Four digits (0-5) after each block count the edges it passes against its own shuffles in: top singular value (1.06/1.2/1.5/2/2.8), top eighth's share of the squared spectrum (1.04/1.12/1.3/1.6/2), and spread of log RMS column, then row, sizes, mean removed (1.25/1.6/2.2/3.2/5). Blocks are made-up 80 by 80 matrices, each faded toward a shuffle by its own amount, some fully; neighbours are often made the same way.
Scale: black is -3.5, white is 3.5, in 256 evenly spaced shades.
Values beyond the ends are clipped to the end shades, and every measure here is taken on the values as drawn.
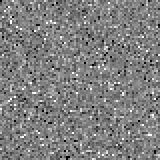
0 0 0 0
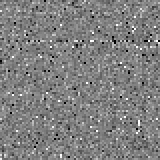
3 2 0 1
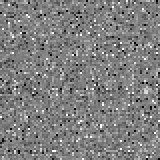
3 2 0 1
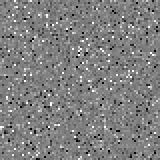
0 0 0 0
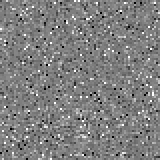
2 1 0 0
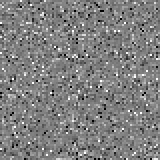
3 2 1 1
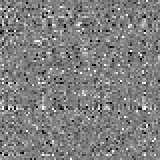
4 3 2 2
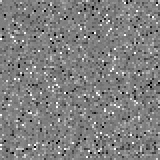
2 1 0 0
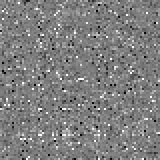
3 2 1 1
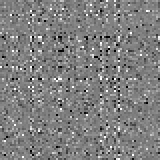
4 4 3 2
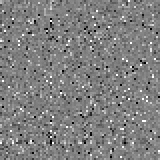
3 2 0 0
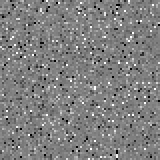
0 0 0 0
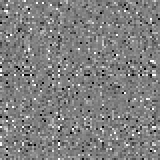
4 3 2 2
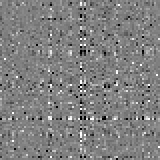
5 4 3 3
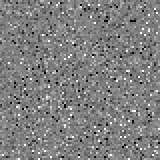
1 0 0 0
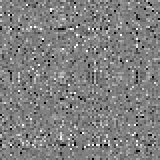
4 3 2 2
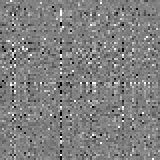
4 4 3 2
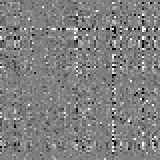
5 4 3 3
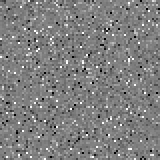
1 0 0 0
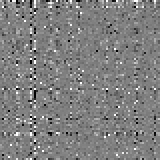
5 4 3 2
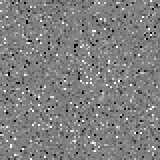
0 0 0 0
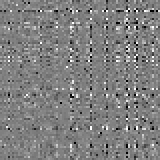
5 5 3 3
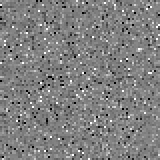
1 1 0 0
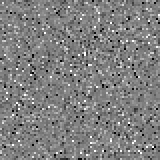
1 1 0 0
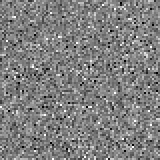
0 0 0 1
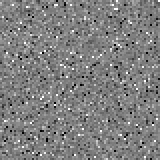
0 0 0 0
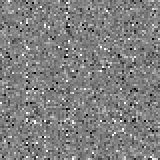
1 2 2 2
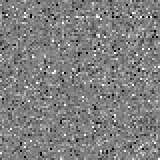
1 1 1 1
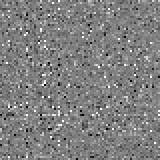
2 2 2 2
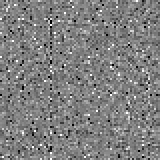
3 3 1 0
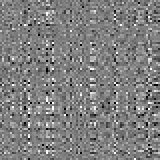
5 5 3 3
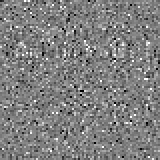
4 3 1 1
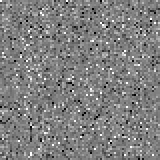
3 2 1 0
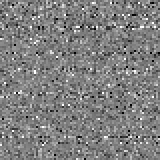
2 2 0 3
